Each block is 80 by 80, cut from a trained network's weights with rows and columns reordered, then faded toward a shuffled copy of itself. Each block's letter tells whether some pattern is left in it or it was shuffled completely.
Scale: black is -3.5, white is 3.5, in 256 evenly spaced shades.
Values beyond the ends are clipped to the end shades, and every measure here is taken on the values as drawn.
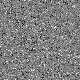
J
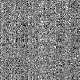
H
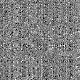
H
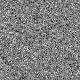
J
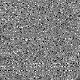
H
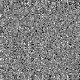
H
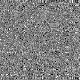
H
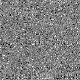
H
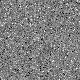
J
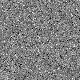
J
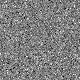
J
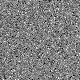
J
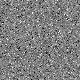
J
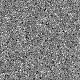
J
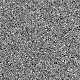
J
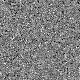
J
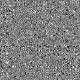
H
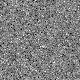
J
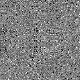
H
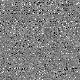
H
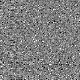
H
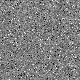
J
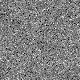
J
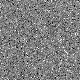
J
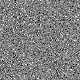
H
